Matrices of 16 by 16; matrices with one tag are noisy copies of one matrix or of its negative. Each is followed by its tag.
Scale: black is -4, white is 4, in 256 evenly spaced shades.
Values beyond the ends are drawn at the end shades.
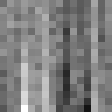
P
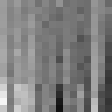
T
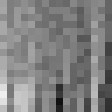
T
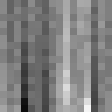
P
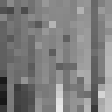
T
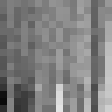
T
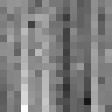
P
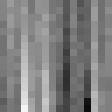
P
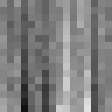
P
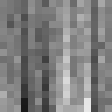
P
